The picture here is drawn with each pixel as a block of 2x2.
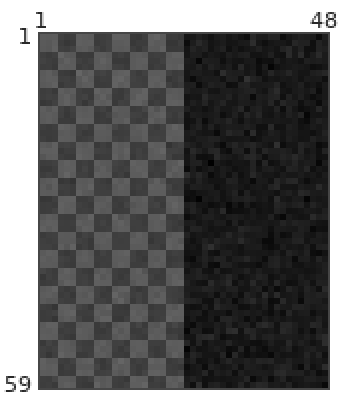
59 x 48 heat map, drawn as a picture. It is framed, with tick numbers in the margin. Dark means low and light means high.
The table splits into one row of 2 panels. Panel 1,1: low, checkered. Panel 1,2: very low, fine-grained, faint in contrast.
